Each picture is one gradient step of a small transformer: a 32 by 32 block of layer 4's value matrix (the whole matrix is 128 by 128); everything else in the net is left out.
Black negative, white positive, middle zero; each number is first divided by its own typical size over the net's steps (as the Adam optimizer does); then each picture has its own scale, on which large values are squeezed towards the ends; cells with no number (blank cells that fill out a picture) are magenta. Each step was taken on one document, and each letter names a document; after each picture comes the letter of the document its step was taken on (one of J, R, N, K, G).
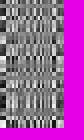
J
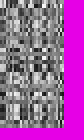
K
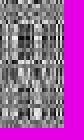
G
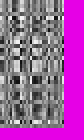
K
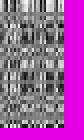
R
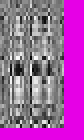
K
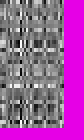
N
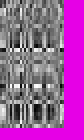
N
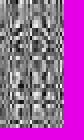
K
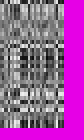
R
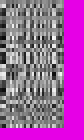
J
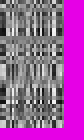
J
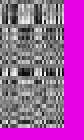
G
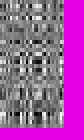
N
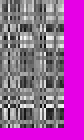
R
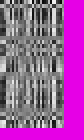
J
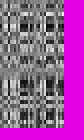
R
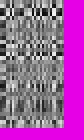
J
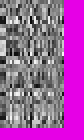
K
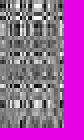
N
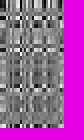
N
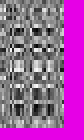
K
